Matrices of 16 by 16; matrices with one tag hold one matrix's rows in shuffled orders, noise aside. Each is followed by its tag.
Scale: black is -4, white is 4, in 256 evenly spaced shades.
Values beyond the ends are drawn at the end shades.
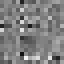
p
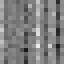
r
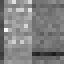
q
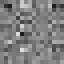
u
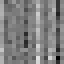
r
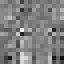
u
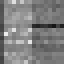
q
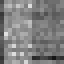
q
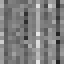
r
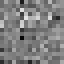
p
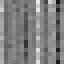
r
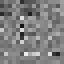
p
